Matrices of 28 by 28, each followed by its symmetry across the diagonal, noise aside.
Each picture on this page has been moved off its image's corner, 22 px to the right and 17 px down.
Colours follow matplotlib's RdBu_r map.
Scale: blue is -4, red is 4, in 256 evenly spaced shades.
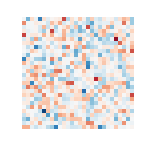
antisymmetric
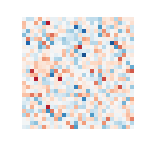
antisymmetric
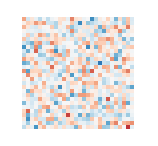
neither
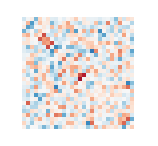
symmetric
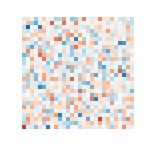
neither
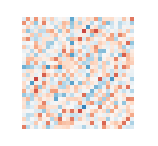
symmetric
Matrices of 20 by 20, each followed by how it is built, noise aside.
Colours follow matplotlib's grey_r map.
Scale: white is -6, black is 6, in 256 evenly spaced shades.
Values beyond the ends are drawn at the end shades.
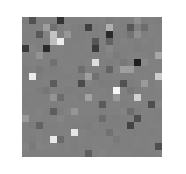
sparse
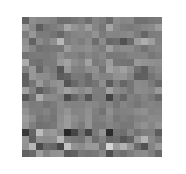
low rank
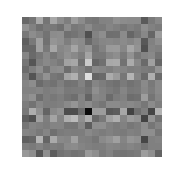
low rank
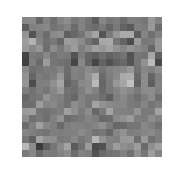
low rank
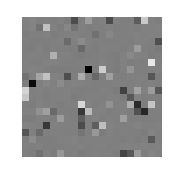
sparse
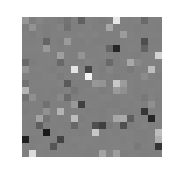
sparse
